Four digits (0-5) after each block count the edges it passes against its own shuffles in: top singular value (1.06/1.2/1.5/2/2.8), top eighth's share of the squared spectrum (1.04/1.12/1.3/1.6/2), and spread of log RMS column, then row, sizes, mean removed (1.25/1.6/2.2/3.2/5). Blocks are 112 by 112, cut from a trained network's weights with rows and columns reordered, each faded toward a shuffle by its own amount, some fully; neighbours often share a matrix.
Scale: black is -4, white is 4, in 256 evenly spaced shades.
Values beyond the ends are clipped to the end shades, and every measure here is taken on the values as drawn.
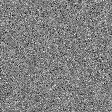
0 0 0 0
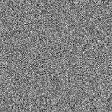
3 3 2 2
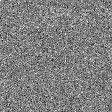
0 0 0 0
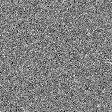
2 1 0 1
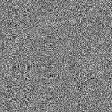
4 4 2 2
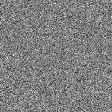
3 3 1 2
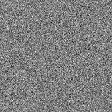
3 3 1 1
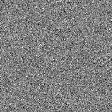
2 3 1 1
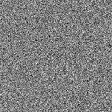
3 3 1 1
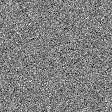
1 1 0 0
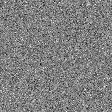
0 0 0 0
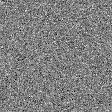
0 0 0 0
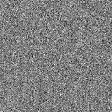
2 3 1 1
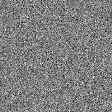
1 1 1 0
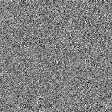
2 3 1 2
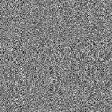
4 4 3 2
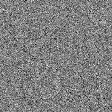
2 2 1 1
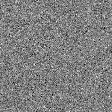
2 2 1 0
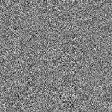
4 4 2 2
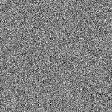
3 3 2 1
